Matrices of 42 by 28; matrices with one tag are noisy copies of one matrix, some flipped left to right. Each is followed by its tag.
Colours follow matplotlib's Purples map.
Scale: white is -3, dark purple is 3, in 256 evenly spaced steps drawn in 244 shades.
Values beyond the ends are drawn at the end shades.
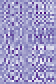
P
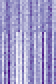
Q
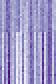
Q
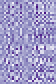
P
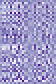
P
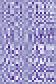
P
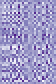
P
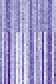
Q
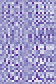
P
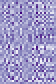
P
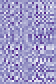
P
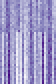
Q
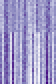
Q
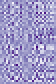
P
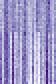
Q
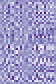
P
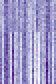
Q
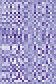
P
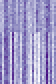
Q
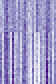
Q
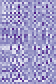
P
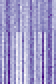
Q
